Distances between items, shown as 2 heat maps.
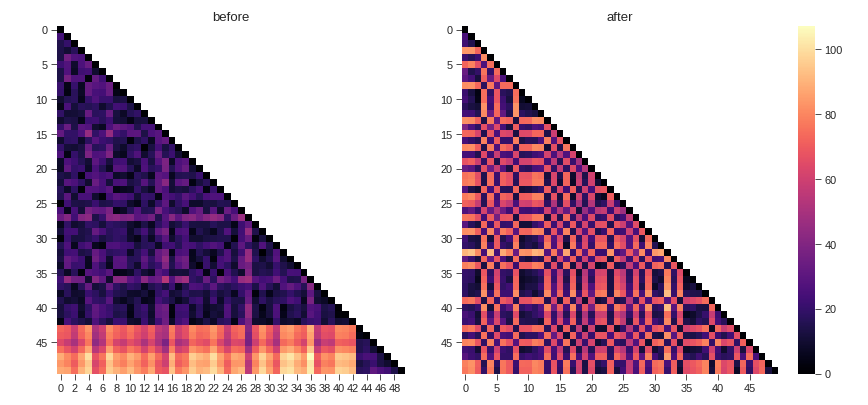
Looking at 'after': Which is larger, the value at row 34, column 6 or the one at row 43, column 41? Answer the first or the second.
the first
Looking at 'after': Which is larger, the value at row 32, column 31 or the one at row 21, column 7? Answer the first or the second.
the first
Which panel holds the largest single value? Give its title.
before
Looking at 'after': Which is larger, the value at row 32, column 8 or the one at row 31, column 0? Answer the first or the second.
the first
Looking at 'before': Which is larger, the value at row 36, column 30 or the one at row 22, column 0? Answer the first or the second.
the first
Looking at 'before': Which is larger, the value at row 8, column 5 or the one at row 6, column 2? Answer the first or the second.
the first
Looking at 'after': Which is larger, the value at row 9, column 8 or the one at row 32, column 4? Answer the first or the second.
the second
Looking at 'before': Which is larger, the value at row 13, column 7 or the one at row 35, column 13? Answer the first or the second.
the first
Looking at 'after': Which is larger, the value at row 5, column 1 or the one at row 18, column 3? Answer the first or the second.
the first
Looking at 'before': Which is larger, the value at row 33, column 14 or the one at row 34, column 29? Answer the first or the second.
the first
